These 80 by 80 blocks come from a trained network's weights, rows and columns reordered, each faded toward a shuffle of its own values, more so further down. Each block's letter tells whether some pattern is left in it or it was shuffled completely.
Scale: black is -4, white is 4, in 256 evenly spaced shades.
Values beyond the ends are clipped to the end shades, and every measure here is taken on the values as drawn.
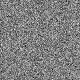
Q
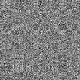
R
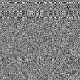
R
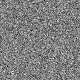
Q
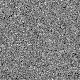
Q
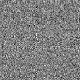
R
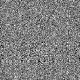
R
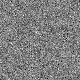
Q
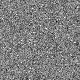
Q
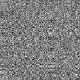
R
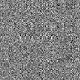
R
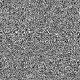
R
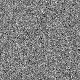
Q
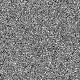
Q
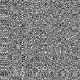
R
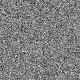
Q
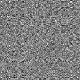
R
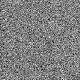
R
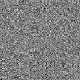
R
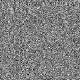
R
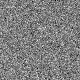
Q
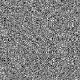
R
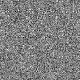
R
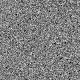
Q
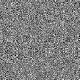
R
